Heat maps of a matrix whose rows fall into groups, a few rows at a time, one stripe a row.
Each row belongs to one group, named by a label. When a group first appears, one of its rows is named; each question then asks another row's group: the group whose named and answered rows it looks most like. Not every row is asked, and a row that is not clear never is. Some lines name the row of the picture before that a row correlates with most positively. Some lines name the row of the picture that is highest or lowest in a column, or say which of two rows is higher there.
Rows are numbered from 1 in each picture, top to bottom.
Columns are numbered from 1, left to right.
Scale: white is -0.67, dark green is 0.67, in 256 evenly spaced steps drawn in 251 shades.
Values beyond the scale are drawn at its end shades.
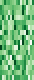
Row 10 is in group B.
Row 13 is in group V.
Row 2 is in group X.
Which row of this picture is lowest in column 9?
10
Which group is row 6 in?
V
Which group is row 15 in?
X
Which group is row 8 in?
X
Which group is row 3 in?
X
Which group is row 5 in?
V
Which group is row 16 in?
V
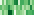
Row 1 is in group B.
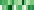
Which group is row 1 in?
X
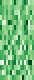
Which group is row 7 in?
V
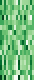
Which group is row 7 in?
V
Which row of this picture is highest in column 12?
9
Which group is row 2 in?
X
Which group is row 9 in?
X
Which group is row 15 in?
X
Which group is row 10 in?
V
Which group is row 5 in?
B
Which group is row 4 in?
B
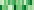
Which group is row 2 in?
V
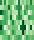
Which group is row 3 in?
B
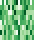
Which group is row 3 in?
V
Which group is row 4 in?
X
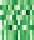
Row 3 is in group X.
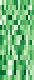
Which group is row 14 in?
V
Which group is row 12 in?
B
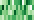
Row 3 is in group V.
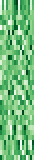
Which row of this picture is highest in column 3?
29
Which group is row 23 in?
X
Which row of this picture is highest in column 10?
29
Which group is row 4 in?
V
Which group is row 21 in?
X
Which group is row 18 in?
X
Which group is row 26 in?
V
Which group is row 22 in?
B
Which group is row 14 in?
V
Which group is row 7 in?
V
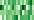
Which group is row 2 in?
X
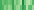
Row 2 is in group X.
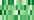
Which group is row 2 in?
B
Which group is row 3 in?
B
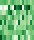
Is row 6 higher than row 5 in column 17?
Yes
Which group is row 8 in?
B
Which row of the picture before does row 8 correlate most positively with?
3
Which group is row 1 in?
X
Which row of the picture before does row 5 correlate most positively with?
3
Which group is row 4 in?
X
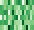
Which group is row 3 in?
X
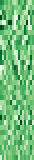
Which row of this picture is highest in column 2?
6
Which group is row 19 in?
X
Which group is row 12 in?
B
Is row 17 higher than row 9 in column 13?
Yes
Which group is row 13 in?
X
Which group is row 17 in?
X
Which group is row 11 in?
B
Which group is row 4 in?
B
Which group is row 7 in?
V
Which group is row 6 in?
B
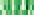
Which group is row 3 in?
V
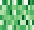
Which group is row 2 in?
V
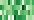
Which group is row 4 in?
V
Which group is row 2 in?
X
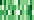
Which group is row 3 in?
X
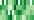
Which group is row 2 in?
V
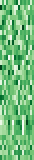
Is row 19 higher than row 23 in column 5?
Yes
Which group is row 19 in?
B
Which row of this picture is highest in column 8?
12
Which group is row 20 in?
B
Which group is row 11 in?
V
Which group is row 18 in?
X
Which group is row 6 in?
X
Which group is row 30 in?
B
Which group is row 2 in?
B
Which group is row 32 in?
B
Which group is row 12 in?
V
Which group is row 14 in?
B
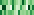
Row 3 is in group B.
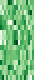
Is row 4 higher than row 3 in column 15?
No
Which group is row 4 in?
X
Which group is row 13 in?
B
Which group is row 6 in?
B
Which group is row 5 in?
V
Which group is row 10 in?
B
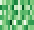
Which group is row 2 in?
X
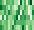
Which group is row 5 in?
V
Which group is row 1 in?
X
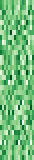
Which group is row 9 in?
V
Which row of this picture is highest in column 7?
23
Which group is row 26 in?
X
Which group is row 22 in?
B
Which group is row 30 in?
X
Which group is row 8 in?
V
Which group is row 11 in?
B
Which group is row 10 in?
X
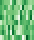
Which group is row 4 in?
X
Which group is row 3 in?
X
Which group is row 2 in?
X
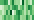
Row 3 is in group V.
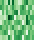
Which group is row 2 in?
X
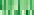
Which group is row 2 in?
B
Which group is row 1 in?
B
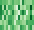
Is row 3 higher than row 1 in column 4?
Yes
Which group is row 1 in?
X
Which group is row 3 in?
X
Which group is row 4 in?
B
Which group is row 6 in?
X
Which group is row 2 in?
B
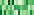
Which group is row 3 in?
B
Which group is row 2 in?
V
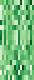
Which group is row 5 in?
B
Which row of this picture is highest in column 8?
14
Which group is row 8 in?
B
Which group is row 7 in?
B
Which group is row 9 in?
B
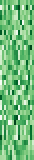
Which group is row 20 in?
B
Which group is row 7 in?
B
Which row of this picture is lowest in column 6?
25
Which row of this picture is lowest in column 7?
2
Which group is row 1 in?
B
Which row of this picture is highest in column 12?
6
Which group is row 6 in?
X
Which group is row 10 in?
B
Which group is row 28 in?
B
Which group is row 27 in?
B
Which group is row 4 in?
B
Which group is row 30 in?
V
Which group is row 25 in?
V
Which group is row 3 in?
B
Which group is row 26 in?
B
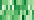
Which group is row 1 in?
V
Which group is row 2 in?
V
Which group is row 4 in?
X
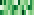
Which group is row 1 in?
B
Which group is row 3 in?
X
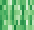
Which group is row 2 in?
X
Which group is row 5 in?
X
